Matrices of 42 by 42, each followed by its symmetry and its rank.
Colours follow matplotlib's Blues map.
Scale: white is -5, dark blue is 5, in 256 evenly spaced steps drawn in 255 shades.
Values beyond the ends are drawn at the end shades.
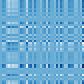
neither, rank one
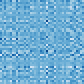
neither, rank three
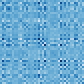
symmetric, rank three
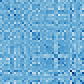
symmetric, rank five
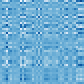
neither, rank two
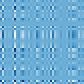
neither, rank one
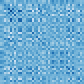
symmetric, rank three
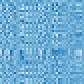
neither, rank three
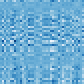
neither, rank three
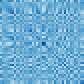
symmetric, rank three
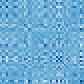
symmetric, rank three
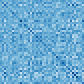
symmetric, rank five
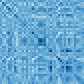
symmetric, rank five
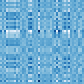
neither, rank two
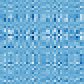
neither, rank two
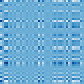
neither, rank one
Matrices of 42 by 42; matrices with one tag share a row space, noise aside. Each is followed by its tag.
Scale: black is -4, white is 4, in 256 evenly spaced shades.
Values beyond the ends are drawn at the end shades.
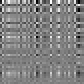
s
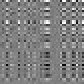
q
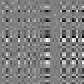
q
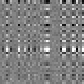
q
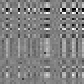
q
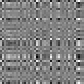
s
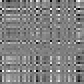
s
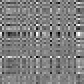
s
